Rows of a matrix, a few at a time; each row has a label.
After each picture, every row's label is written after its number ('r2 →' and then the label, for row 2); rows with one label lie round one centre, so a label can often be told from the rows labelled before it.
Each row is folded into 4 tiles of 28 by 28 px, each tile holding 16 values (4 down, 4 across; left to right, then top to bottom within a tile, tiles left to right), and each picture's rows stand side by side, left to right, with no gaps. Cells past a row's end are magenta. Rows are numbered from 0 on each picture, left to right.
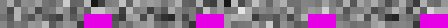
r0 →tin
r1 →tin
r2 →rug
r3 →tin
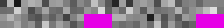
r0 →rug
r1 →rug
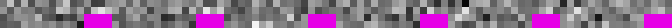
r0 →tin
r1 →tin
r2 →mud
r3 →tin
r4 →rug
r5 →rug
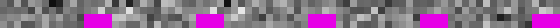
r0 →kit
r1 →rug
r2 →rug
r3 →kit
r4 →tin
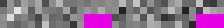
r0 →rug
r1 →tin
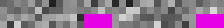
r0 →kit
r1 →rug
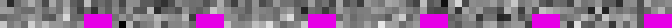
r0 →mud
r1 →kit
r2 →mud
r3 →mud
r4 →tin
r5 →kit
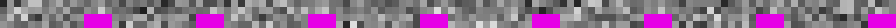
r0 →rug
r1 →kit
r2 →rug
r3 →kit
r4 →mud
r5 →rug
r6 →kit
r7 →tin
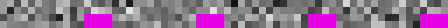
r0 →tin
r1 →rug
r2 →kit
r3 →tin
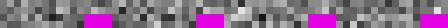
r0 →tin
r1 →tin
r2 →rug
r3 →kit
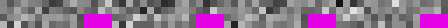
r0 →kit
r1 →kit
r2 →kit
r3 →rug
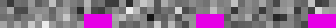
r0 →mud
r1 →rug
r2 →tin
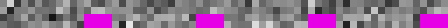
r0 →tin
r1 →kit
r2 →mud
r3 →kit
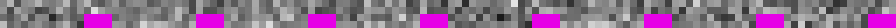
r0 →tin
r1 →mud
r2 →mud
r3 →mud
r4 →tin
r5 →mud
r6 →tin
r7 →kit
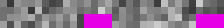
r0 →kit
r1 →mud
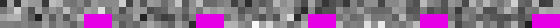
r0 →rug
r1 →tin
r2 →mud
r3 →mud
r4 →tin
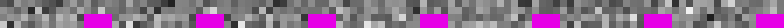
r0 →kit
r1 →kit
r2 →kit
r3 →mud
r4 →mud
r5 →kit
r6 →rug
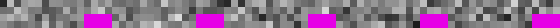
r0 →rug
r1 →mud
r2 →rug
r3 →tin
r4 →tin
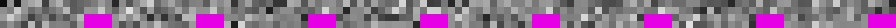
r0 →rug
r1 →rug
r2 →kit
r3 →tin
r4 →rug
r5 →kit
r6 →kit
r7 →mud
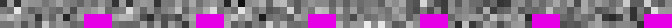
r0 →rug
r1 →rug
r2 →rug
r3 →mud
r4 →kit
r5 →tin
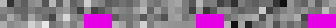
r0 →mud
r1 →mud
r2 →kit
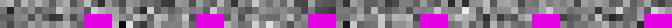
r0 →tin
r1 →kit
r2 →mud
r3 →kit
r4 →rug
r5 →tin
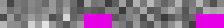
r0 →mud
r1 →tin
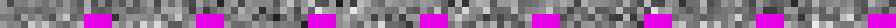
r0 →mud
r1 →mud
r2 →tin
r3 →rug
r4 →rug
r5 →tin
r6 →mud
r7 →mud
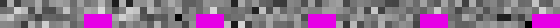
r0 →rug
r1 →rug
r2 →kit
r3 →kit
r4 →tin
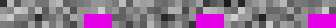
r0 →rug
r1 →tin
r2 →rug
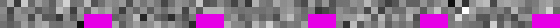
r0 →tin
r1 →tin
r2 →mud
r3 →kit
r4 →rug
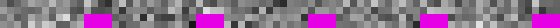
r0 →mud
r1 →tin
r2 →kit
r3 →tin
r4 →mud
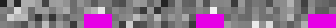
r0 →rug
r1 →kit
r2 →mud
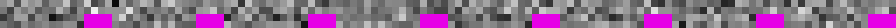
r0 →tin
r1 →rug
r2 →tin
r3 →mud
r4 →tin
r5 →tin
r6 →kit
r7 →rug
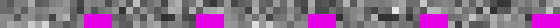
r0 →mud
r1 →tin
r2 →mud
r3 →tin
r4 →kit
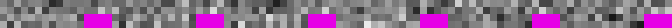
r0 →kit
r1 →kit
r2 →kit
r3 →mud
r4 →tin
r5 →tin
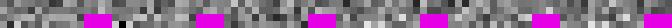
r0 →kit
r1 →kit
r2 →tin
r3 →mud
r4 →rug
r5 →mud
